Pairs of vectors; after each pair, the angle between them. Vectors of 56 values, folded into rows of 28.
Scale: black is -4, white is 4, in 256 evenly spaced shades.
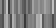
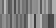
partly aligned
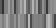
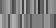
partly aligned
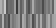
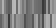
partly aligned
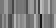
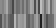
nearly parallel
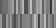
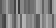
partly aligned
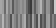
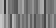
partly aligned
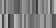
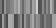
nearly opposite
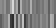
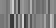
nearly parallel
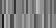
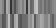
partly aligned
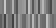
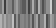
nearly opposite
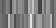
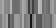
nearly opposite
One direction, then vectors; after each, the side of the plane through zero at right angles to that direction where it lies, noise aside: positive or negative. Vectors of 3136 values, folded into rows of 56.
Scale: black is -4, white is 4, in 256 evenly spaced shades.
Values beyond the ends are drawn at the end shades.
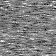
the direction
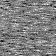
negative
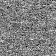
positive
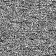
negative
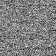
negative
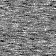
negative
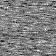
negative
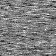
negative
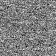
positive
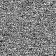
negative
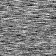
negative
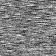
positive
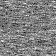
positive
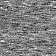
positive
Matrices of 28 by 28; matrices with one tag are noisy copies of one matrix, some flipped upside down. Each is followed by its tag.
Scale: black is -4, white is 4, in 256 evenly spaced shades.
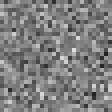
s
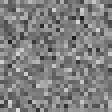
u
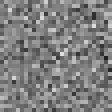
s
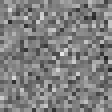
s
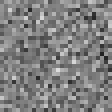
s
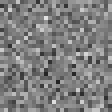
u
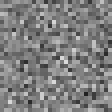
s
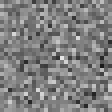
s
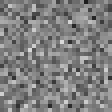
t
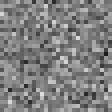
s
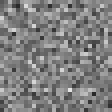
t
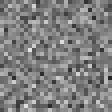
t
